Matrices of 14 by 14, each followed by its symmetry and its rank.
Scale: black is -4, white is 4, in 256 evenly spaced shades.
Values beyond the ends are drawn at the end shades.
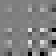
symmetric, rank one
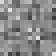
symmetric, rank three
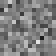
antisymmetric, full rank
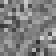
antisymmetric, full rank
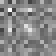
symmetric, rank three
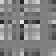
symmetric, rank one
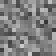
antisymmetric, full rank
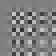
symmetric, rank one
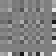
symmetric, rank one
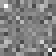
symmetric, rank three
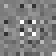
symmetric, rank three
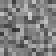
antisymmetric, full rank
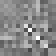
symmetric, rank three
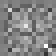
symmetric, rank three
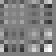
symmetric, rank one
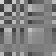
symmetric, rank one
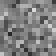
antisymmetric, full rank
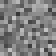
antisymmetric, full rank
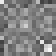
symmetric, rank three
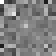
symmetric, rank three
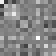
symmetric, rank three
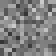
antisymmetric, full rank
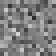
antisymmetric, full rank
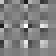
symmetric, rank one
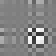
symmetric, rank one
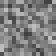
antisymmetric, full rank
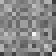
symmetric, rank three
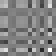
symmetric, rank one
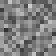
antisymmetric, full rank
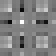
symmetric, rank one
